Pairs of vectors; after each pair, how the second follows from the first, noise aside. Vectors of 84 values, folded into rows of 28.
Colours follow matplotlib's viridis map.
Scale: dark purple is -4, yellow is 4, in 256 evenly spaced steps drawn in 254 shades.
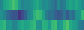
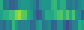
negated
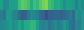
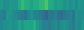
shrunk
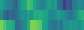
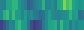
negated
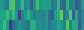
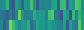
negated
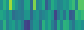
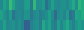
shrunk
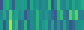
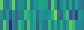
negated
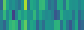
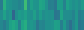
shrunk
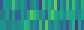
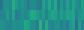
shrunk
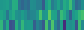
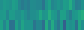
shrunk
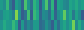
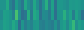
shrunk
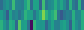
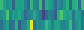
negated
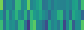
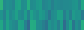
shrunk
